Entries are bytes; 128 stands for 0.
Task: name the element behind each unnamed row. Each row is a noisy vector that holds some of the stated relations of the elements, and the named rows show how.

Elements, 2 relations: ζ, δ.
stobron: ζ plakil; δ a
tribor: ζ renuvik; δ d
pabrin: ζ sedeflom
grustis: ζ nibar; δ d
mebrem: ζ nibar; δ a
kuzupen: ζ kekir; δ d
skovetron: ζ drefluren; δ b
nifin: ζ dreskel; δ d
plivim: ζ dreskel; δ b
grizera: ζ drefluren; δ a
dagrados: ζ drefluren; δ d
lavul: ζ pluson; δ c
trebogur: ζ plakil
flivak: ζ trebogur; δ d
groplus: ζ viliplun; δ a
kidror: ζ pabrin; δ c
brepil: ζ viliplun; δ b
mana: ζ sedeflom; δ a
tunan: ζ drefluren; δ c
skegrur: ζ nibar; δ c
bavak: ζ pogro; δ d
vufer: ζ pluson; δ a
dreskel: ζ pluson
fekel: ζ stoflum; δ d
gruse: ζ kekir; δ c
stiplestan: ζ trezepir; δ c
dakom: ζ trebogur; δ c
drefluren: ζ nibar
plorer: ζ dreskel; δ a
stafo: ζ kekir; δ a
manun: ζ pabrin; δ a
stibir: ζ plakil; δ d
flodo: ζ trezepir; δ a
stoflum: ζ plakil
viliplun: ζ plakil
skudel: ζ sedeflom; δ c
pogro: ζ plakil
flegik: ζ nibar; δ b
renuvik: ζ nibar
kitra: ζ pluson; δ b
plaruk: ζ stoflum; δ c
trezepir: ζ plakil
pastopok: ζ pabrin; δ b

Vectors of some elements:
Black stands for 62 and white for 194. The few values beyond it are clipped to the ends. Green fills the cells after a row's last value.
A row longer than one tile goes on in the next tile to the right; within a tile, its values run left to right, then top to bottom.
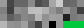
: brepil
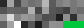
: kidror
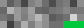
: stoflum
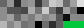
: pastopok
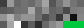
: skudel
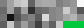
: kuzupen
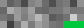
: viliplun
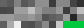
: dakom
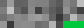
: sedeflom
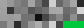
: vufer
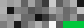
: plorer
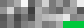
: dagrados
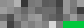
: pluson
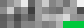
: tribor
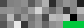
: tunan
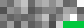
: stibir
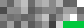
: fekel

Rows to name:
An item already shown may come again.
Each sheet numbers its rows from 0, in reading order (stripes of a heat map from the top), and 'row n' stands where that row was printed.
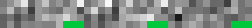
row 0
grustis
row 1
dagrados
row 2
kekir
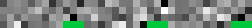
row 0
skegrur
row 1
grizera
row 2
flegik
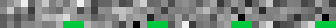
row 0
tribor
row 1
brepil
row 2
skegrur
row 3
lavul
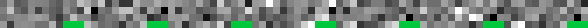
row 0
sedeflom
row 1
plivim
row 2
vufer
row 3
nifin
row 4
lavul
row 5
skovetron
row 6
gruse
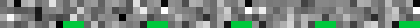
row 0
manun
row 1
stafo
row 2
mebrem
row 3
drefluren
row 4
mebrem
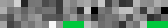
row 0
dreskel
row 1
plivim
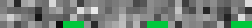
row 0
mana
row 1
renuvik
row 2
pabrin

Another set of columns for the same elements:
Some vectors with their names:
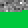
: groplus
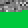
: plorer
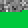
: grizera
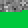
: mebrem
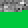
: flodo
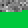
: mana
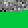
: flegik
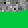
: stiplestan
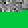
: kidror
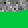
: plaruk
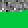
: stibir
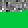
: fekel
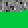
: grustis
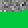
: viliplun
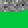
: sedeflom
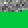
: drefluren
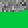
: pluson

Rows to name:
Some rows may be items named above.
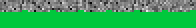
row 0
lavul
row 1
kuzupen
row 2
tunan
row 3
nifin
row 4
lavul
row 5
manun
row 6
dreskel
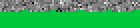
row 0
dreskel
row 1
gruse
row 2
skovetron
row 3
stobron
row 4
vufer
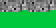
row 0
lavul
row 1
lavul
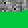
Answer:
skegrur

